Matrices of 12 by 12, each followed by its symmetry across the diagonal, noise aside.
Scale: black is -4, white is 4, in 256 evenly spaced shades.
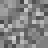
symmetric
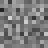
neither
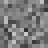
neither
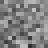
neither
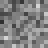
symmetric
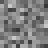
neither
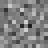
antisymmetric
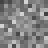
symmetric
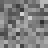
neither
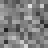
antisymmetric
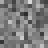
neither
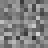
antisymmetric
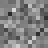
antisymmetric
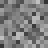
symmetric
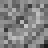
symmetric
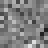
antisymmetric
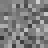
antisymmetric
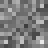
symmetric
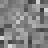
symmetric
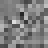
antisymmetric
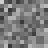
symmetric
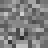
neither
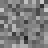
neither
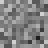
symmetric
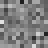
antisymmetric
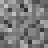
symmetric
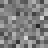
antisymmetric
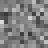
neither
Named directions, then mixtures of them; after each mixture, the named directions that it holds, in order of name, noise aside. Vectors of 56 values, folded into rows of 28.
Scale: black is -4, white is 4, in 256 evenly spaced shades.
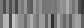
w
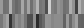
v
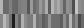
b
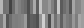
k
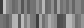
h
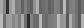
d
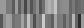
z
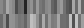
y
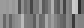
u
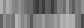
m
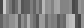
h, u, z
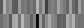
h, v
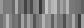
z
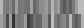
b, k, w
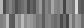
b, u, w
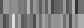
b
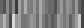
w, z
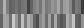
h, w, z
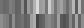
m, v, y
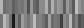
b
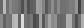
d, h, u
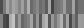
b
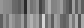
y, z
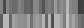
m, w, z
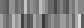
z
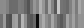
h, k, v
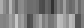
d, m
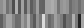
z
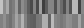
k, m, u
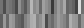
u, y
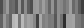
h, w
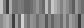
b, d, z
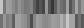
m
